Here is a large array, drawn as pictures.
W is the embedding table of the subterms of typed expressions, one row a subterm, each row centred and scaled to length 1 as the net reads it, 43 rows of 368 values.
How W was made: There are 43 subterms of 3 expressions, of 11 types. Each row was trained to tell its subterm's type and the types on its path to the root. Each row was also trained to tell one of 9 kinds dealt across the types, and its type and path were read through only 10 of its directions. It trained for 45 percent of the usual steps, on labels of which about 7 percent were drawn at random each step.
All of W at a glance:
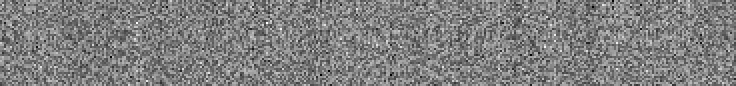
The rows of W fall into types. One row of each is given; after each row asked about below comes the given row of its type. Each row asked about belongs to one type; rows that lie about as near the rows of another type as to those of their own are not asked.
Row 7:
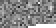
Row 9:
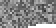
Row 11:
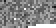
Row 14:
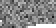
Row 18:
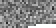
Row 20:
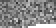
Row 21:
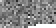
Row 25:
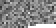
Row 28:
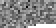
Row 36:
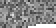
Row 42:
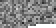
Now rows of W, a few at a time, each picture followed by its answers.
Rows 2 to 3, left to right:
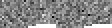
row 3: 18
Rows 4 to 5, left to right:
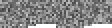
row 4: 18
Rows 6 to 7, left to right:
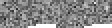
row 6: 21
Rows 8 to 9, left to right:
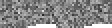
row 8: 14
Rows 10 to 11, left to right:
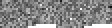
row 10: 21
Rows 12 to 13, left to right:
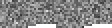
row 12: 18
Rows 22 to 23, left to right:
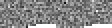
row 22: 25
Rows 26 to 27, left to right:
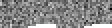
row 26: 20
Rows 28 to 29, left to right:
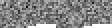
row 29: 21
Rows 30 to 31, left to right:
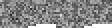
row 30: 9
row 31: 9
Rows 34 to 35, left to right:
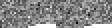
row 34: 7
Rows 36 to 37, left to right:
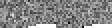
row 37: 25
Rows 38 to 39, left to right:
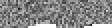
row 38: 11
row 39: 7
